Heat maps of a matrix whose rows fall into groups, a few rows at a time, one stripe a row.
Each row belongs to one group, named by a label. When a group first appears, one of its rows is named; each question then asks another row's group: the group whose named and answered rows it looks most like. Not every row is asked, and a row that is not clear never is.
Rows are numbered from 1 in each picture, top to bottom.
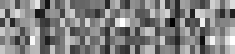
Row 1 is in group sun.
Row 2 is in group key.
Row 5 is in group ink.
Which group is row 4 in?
sun
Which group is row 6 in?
sun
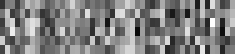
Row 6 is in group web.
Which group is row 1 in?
web
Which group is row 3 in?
web
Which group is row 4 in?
web
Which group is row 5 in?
key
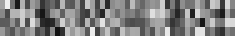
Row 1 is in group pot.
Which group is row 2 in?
key
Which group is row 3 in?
ink
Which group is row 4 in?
key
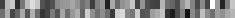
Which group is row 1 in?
web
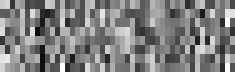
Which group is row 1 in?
pot
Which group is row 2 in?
ink
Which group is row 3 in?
pot
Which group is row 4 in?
key
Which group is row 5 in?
web
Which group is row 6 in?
key
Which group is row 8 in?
pot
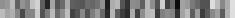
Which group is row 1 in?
sun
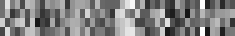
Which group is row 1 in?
web
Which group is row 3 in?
key
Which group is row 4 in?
web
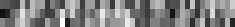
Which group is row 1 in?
ink
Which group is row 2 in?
ink
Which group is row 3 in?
pot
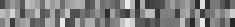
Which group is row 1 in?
web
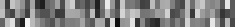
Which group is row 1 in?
key
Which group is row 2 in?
key
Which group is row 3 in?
web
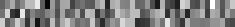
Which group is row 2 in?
pot
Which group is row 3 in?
key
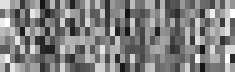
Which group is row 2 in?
ink
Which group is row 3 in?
pot
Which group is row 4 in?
sun
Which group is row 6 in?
ink
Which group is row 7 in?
pot
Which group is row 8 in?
sun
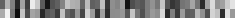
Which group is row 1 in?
ink
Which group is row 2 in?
pot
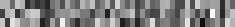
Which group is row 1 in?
key
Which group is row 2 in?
web
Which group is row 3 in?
sun
